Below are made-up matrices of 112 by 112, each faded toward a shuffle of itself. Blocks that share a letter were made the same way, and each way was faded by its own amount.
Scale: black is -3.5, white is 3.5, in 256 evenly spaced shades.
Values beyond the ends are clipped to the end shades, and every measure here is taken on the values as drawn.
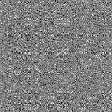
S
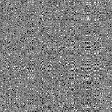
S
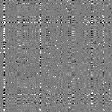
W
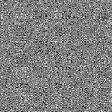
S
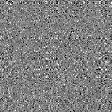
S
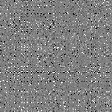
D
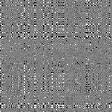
W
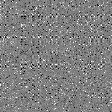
D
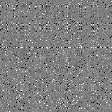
D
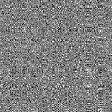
S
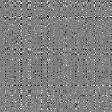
W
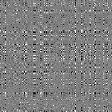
W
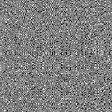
S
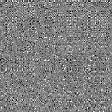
S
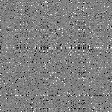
D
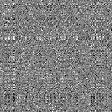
S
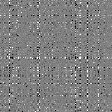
W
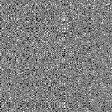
S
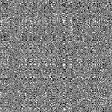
S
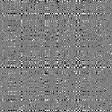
W
